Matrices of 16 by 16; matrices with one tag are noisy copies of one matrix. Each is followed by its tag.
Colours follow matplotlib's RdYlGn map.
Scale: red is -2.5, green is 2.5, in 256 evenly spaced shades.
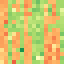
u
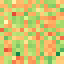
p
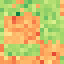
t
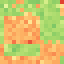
t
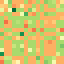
p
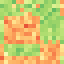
t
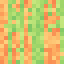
u
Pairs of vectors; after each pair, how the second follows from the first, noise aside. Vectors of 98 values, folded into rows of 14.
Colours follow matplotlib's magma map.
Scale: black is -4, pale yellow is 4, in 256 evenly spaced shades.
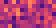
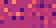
partly zeroed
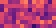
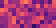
sign-scrambled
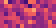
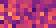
shuffled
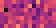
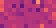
partly zeroed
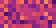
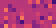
partly zeroed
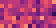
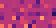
partly zeroed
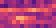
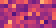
shuffled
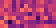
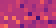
partly zeroed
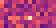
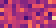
shuffled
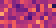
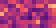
sign-scrambled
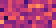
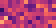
sign-scrambled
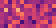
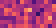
shuffled
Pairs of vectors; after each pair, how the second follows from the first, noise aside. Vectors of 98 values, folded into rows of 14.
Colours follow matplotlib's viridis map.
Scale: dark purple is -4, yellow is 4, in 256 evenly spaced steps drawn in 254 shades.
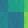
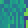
sign-scrambled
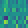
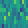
shuffled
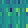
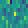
shuffled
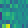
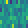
shuffled
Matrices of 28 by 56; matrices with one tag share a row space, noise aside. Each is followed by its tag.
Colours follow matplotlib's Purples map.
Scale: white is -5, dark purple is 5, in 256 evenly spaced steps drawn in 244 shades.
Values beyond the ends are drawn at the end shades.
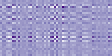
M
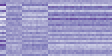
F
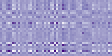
M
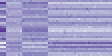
F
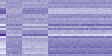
F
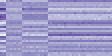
F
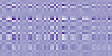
M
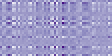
M
